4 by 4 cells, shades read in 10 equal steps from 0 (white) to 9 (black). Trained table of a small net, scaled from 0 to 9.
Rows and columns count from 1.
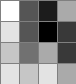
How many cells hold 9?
1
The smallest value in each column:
0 2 1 3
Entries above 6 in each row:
1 2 1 0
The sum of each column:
4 19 21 20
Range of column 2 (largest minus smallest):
4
